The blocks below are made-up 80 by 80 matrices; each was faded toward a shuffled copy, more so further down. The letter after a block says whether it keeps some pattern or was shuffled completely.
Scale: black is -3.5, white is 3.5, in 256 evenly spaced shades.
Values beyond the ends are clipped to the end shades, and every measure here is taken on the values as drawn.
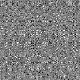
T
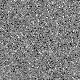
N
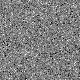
N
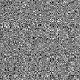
T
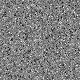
N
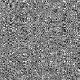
T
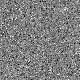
N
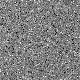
N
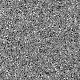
N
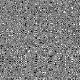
T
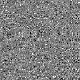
T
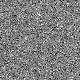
N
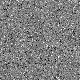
N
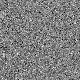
N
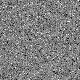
N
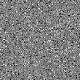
T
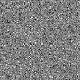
T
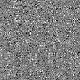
T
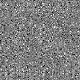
T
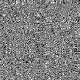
T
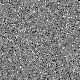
N
